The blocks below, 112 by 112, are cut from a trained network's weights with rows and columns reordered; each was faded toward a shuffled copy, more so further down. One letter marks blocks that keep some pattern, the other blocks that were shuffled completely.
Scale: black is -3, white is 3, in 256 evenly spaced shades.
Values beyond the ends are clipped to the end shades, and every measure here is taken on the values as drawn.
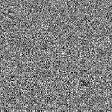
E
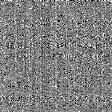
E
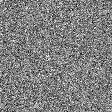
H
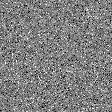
H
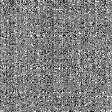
E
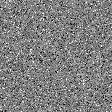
H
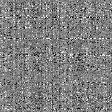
E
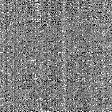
E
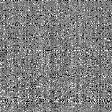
E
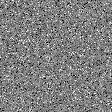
H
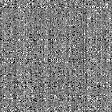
E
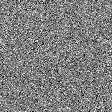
H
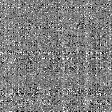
E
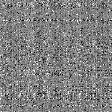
E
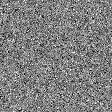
H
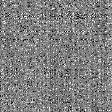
E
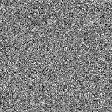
E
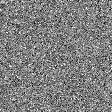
H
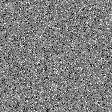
H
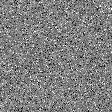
H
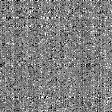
E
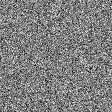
H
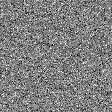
H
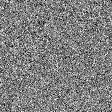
H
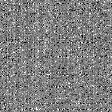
E
